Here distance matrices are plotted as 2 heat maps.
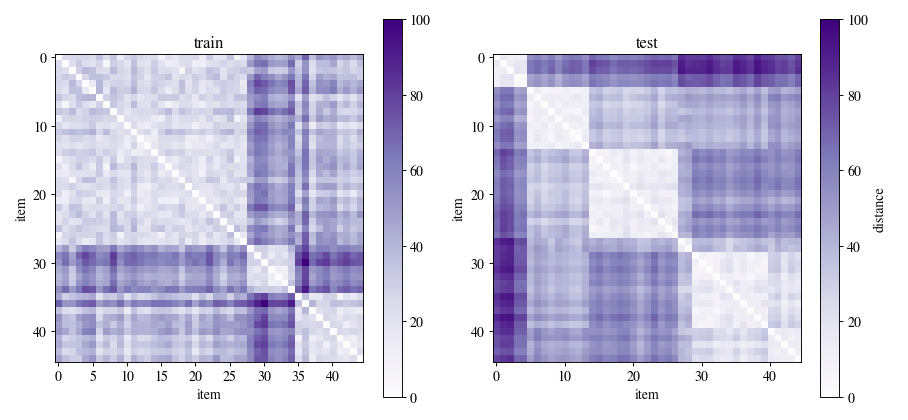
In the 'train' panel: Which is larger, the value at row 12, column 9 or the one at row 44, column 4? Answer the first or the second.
the second
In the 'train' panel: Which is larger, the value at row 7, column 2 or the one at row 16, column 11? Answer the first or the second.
the second
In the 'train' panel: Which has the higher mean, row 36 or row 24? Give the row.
36
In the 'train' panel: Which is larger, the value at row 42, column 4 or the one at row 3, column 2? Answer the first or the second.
the first
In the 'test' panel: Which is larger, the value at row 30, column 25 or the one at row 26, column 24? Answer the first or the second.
the first
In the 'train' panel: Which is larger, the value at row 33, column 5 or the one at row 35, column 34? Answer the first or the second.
the second
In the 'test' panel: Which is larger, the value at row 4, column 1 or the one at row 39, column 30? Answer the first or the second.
the first
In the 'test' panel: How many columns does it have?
45
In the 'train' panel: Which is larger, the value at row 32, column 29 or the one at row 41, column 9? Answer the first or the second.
the second
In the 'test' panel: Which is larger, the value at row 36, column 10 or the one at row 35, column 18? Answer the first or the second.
the second
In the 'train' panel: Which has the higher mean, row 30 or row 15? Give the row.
30
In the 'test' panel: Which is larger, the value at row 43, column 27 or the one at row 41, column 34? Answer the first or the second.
the first
